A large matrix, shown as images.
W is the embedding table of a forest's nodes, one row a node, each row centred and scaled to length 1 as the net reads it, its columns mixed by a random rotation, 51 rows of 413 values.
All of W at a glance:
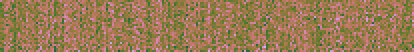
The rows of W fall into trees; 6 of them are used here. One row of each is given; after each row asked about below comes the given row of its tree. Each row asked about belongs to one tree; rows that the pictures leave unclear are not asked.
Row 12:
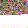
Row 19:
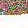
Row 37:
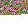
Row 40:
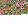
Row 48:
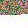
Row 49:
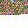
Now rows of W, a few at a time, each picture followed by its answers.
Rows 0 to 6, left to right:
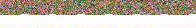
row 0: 19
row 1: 37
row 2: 48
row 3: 40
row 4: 48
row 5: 12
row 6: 48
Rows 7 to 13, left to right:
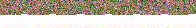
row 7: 40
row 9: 49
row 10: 40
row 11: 48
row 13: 19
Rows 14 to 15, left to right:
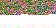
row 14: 48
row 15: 48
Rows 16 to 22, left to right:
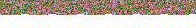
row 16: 40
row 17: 12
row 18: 19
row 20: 19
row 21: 12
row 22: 37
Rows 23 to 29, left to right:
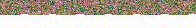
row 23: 48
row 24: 12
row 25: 19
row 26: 19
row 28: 48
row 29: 40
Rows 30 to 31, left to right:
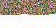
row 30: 37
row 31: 48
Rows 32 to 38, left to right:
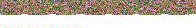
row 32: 37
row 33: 49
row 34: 12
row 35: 37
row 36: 40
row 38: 37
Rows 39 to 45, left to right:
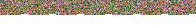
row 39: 49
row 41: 19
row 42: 49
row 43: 48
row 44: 37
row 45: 37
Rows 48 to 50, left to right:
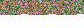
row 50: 40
